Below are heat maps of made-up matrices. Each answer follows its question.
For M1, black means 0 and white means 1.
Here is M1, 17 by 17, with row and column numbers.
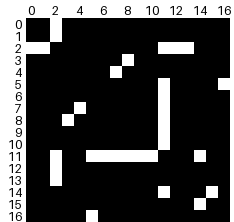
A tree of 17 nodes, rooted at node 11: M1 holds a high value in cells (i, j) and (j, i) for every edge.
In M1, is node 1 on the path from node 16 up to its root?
no
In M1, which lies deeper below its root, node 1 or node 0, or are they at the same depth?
the same depth
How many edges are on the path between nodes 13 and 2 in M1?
1
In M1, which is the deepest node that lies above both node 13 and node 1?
2
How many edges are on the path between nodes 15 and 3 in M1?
4
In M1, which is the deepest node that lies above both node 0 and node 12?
2
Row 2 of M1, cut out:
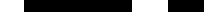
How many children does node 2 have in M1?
4
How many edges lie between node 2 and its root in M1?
1
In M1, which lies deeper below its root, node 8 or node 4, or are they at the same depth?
node 4
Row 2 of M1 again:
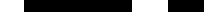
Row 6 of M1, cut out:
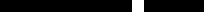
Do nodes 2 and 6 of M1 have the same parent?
yes
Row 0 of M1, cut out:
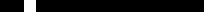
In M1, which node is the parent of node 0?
2
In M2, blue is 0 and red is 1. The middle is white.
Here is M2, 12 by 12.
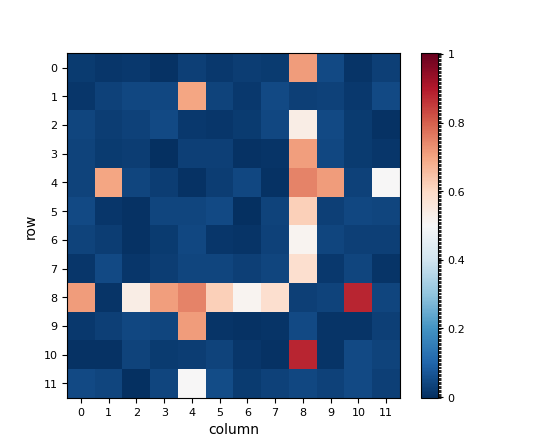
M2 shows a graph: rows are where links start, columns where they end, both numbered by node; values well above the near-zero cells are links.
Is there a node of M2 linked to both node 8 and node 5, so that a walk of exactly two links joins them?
no
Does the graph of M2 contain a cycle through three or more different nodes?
no
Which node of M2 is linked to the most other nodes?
node 8
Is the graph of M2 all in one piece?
yes
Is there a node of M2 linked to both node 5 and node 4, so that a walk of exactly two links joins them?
yes
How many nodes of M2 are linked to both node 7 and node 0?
1
